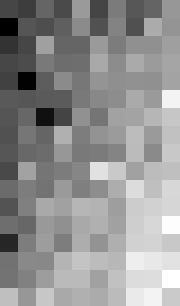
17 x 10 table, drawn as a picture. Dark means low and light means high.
Ninth with the highest average: bottom right. Mirror symmetry: none. Slope: up to the bottom right. Ninth with the lowest average: top left. Stripes: none. Grain: fine.
